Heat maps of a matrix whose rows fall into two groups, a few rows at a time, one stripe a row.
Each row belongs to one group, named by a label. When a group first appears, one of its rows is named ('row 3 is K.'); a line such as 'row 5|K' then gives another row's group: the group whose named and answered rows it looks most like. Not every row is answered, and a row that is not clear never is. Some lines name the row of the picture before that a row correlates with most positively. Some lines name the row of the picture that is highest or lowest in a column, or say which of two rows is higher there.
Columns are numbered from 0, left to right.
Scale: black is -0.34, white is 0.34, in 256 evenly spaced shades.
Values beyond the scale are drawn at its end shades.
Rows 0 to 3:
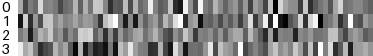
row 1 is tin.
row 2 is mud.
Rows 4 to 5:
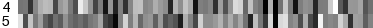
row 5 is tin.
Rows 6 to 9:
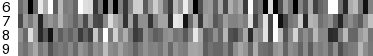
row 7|tin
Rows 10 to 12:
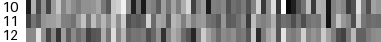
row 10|tin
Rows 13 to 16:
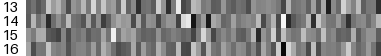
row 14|tin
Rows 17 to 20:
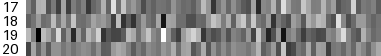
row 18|mud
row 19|mud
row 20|tin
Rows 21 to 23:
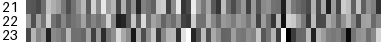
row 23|tin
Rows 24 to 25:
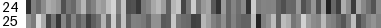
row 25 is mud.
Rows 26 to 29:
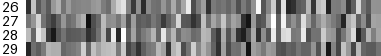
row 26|tin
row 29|tin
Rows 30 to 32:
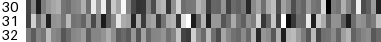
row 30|tin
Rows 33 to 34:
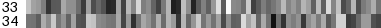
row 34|mud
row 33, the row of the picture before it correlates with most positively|31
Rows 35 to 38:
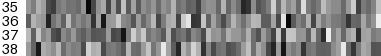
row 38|mud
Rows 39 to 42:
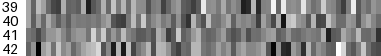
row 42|mud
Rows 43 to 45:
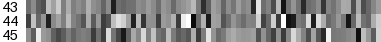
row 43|mud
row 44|tin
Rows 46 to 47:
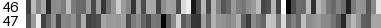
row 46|tin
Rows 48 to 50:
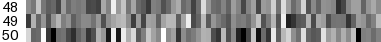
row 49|tin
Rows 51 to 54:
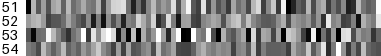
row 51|tin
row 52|tin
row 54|mud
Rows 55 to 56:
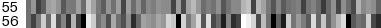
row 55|mud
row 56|mud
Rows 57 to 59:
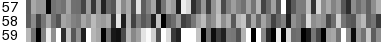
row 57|tin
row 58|mud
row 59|mud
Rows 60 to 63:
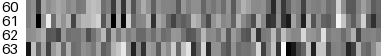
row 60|mud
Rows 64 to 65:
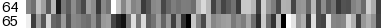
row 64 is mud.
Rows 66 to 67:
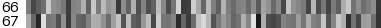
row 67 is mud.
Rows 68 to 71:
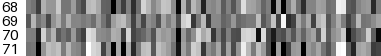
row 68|mud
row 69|tin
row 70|mud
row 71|mud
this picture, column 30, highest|69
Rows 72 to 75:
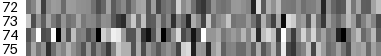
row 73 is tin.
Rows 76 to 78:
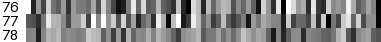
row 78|mud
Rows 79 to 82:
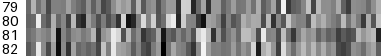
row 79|tin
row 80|mud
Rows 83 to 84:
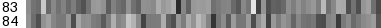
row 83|mud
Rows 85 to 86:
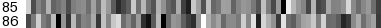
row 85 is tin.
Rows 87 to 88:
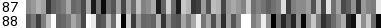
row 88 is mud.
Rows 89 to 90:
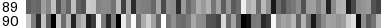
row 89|mud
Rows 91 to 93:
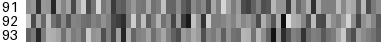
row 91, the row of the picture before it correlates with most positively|90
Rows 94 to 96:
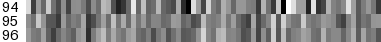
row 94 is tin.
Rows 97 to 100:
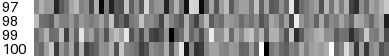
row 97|tin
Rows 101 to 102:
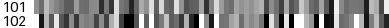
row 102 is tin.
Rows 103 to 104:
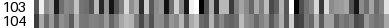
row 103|tin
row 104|tin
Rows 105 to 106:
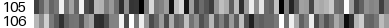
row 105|mud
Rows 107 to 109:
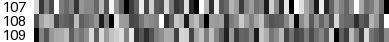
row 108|tin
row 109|tin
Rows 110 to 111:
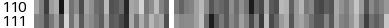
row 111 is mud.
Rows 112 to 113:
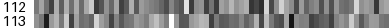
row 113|mud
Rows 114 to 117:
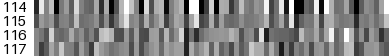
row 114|tin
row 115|tin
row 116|mud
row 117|mud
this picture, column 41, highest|114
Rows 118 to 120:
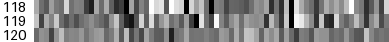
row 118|mud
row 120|mud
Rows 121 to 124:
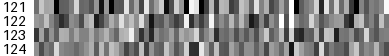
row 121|tin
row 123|tin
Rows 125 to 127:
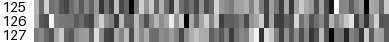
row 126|mud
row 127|mud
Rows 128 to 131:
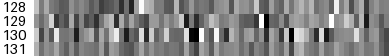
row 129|mud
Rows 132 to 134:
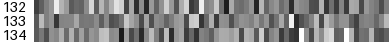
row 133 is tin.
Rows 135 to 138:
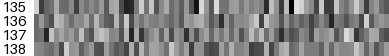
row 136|mud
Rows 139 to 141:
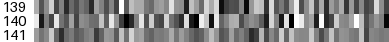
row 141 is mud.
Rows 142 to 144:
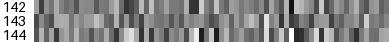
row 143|mud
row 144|tin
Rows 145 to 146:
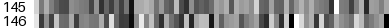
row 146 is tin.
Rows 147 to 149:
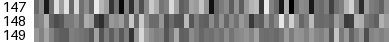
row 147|mud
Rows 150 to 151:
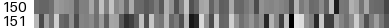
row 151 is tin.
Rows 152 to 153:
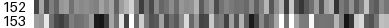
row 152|tin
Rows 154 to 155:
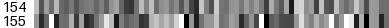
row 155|mud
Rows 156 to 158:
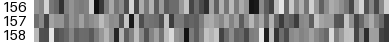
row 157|mud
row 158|mud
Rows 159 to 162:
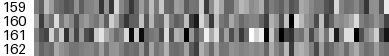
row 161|mud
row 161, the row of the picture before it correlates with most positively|157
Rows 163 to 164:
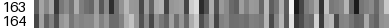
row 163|tin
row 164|tin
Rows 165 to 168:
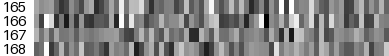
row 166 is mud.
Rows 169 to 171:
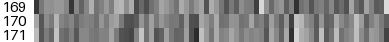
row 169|tin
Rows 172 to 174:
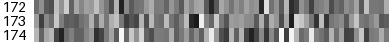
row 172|mud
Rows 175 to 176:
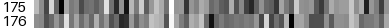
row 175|mud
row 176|mud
